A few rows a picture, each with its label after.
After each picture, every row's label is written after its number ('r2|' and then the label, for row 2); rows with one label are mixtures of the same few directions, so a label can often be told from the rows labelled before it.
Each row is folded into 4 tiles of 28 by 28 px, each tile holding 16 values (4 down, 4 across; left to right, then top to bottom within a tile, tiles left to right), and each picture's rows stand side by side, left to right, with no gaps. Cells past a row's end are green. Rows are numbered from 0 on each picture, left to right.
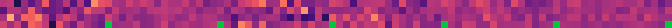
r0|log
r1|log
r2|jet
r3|log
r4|log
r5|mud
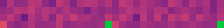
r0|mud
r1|mud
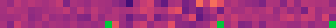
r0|jet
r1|mud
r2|jet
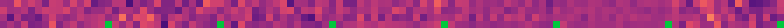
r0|log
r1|log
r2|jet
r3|mud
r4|mud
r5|mud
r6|log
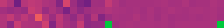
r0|log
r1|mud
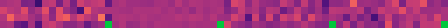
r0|jet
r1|jet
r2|mud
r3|log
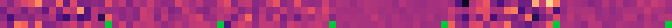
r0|jet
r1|jet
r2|mud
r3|log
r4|mud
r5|log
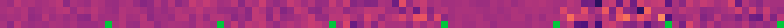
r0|jet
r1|log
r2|jet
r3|jet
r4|log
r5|jet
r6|jet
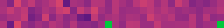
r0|jet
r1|log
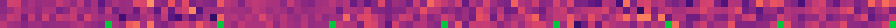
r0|mud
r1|jet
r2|log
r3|log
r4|jet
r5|jet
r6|mud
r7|mud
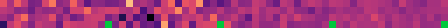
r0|mud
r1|log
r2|mud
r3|log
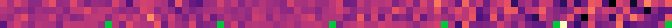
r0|mud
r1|log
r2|jet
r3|mud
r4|jet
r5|mud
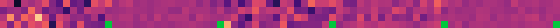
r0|log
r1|mud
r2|mud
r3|mud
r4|jet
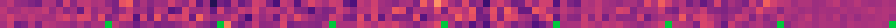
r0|jet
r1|mud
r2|mud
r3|mud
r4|jet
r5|mud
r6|log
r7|mud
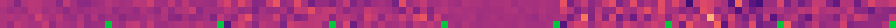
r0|log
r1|jet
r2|mud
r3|jet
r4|jet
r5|mud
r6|log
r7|mud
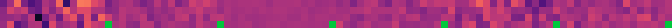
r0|log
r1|log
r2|log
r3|mud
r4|log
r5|jet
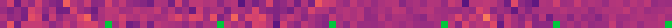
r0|jet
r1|jet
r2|log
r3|jet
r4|log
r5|log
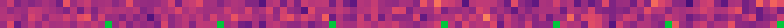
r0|jet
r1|log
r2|jet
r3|mud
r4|log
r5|log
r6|mud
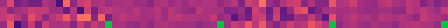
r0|jet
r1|jet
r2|jet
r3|mud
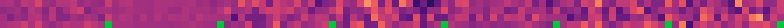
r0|jet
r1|mud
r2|log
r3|log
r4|mud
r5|jet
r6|jet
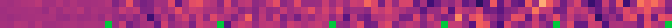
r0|jet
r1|log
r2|mud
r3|log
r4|log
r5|log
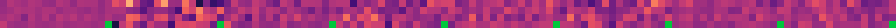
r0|mud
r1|mud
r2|mud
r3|log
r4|mud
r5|log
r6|mud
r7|log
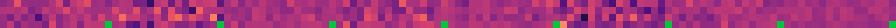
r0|log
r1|jet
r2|jet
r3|jet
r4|mud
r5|mud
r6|log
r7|jet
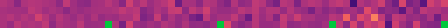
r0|log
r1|jet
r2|mud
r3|log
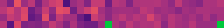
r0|jet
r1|log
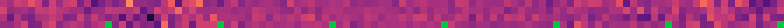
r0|log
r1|log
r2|jet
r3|jet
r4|mud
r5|jet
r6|log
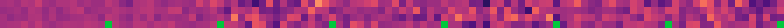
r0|jet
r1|mud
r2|log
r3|jet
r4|jet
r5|mud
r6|log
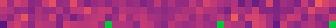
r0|mud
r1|log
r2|log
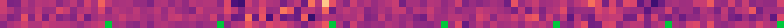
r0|mud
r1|jet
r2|mud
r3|jet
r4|jet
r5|log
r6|jet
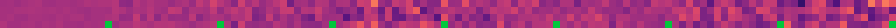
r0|mud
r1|mud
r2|jet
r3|jet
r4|log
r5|log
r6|jet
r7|mud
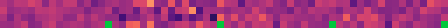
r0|log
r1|jet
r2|log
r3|log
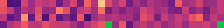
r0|mud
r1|jet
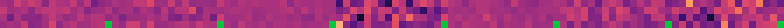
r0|log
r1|jet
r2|jet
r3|mud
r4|log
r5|jet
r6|log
